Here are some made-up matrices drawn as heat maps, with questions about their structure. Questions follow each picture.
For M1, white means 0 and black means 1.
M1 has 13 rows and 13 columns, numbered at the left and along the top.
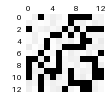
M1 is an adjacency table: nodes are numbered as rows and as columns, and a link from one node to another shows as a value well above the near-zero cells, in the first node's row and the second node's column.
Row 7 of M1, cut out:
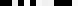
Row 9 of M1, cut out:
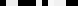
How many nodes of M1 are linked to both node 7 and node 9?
4
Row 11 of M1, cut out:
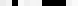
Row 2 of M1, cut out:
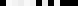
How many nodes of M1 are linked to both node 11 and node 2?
2
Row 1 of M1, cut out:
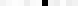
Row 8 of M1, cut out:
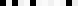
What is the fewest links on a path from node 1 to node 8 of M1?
3
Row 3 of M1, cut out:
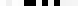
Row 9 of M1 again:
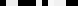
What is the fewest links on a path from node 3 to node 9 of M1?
1
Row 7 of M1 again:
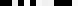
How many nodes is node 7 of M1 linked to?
7
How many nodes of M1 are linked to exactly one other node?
1
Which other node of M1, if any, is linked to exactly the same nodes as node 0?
node 11
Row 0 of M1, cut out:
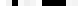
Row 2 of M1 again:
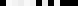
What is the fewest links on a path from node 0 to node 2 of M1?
1
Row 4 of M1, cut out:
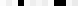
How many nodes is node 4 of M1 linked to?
3
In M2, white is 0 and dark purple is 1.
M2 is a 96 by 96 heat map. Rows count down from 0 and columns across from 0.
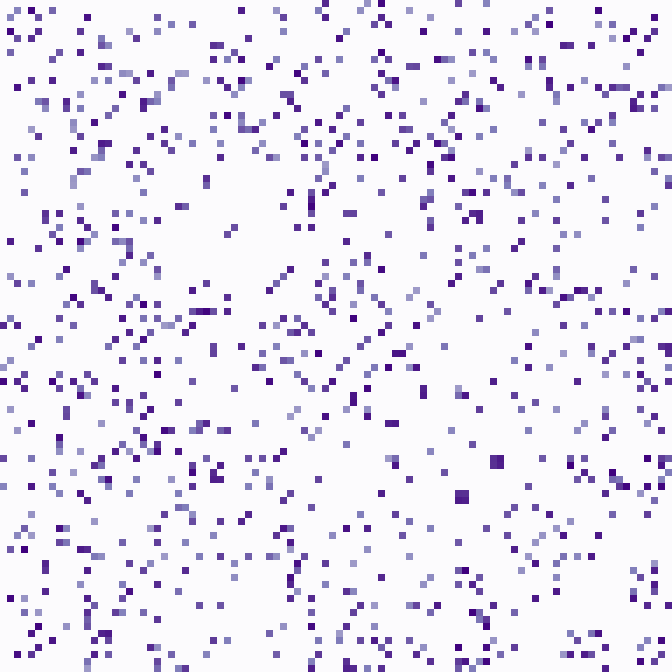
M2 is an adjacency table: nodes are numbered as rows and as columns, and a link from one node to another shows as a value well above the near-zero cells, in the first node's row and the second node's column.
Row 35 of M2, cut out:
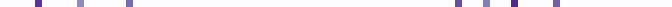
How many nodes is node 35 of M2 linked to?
7
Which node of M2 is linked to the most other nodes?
node 22
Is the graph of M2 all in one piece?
yes
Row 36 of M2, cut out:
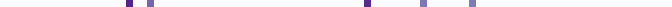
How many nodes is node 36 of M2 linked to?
5
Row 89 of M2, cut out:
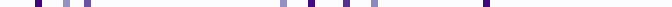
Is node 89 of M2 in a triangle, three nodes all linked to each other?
yes
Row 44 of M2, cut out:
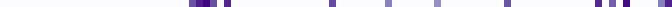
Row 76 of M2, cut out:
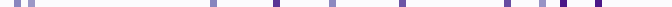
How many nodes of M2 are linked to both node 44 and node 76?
4
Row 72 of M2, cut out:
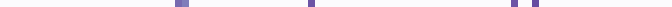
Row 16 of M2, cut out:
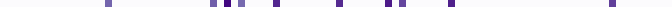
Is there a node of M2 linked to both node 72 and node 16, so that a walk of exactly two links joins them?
no
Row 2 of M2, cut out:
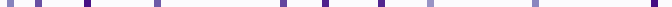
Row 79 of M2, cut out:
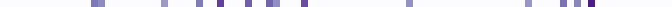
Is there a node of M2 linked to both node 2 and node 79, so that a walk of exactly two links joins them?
no
